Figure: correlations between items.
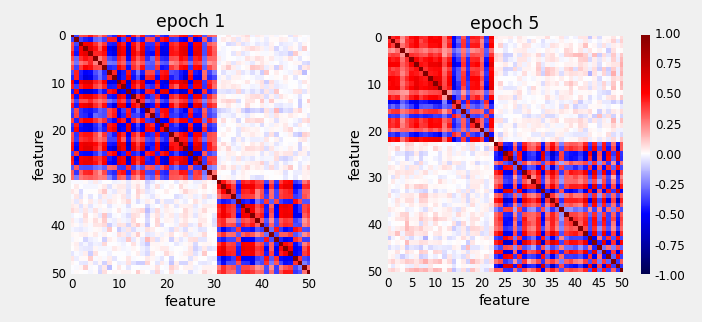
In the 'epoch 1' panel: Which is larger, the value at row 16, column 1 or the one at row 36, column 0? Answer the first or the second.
the first
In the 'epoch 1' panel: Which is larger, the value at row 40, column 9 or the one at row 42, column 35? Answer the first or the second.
the first
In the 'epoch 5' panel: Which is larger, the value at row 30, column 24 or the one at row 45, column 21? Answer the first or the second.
the first
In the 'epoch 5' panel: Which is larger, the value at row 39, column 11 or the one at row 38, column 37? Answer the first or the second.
the first
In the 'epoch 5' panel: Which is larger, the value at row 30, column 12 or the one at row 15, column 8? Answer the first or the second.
the first
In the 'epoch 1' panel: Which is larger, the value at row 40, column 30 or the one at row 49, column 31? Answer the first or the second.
the second
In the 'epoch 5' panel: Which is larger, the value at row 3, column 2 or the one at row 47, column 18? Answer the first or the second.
the first
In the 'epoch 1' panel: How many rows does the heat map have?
51
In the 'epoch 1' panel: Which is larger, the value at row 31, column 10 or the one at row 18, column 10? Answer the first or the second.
the second
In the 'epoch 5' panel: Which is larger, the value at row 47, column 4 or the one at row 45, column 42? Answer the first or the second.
the first
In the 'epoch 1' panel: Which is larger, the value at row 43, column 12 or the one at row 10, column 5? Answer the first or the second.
the second
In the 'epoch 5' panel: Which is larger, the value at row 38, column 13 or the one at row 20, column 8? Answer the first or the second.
the second
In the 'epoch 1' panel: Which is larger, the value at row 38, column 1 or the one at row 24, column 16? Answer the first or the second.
the first
